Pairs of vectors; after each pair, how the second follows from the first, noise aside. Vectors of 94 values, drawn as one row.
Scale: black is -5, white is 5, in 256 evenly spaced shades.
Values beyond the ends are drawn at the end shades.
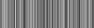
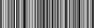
scaled up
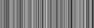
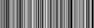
scaled up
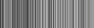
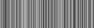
shuffled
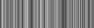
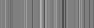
partly zeroed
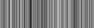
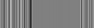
partly zeroed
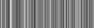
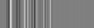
partly zeroed
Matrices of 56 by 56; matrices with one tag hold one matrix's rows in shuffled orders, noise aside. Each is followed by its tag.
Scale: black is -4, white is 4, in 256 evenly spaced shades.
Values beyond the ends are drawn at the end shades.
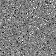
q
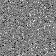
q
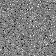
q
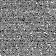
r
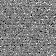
r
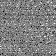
r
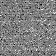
r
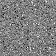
q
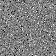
q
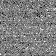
r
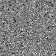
q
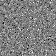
q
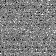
r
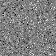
q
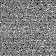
r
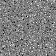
q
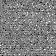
r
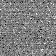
r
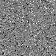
q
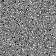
q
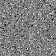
q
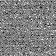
r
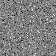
q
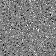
q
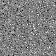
q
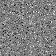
q
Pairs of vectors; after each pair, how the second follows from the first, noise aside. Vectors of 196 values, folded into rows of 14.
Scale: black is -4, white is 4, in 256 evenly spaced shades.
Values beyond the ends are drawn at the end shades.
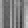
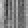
reversed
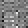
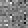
wrapped around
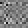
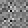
wrapped around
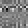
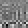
wrapped around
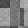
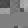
partly zeroed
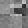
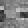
wrapped around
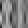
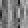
wrapped around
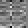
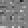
partly zeroed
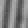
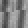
wrapped around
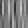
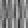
wrapped around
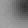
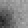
reversed
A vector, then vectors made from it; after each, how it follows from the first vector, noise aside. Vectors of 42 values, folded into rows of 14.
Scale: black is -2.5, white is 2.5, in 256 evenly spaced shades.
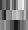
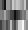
wrapped around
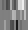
partly zeroed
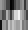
wrapped around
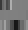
partly zeroed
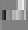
partly zeroed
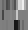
partly zeroed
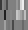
partly zeroed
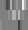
partly zeroed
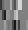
partly zeroed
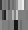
partly zeroed
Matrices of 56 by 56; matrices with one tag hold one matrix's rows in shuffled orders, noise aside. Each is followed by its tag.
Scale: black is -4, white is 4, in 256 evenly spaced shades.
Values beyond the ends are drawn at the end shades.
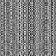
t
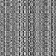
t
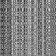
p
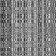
p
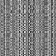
t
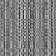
t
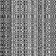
p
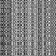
p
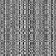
t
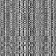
t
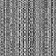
t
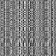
t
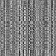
t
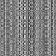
t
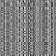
t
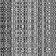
p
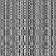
t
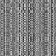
t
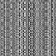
t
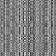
t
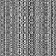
t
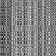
p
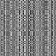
t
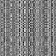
t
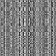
t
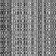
p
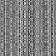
t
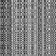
p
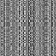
t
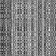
p
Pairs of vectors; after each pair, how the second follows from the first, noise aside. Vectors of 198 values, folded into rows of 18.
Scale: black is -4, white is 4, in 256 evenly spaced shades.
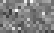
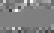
partly zeroed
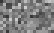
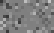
partly zeroed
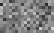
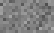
shrunk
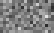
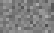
shrunk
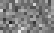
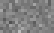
shrunk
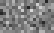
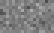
shrunk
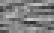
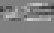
partly zeroed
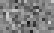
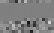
partly zeroed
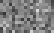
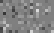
partly zeroed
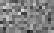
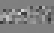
partly zeroed
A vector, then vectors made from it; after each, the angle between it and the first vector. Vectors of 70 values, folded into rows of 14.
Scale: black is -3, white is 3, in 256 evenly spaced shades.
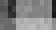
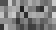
partly opposed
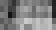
nearly parallel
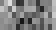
partly opposed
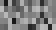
orthogonal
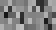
orthogonal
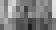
nearly opposite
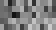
partly aligned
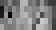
partly aligned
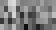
partly opposed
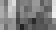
nearly opposite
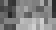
nearly parallel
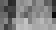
nearly parallel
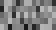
orthogonal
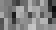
partly aligned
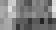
nearly opposite
